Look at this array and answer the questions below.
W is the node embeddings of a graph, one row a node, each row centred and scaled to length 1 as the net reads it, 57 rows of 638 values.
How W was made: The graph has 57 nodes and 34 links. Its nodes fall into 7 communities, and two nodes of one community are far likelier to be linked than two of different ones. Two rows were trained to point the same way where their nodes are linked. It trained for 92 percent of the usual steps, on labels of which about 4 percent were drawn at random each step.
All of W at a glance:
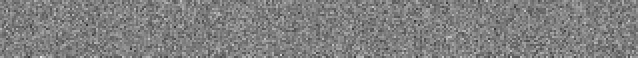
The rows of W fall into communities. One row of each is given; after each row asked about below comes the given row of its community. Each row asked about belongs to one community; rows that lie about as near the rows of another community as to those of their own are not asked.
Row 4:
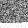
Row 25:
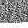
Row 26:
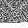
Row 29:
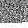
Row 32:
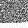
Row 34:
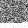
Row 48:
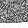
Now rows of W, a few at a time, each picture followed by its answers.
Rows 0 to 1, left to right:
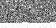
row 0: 25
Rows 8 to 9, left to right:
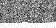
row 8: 48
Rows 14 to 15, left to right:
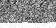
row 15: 26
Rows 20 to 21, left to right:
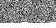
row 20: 32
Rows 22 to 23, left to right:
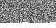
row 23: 4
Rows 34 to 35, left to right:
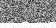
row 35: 32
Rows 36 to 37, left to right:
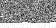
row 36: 48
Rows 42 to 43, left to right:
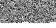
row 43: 34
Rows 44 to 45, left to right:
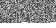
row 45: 29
